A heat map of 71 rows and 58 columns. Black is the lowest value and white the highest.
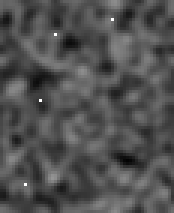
Stripes: none. Grain: blotchy. Lone odd cells: 4, each higher than its neighbours. Average level on the scale: 30%. Mirror symmetry: none. Histogram: heavy tails on both sides. Odd rows or columns: none.
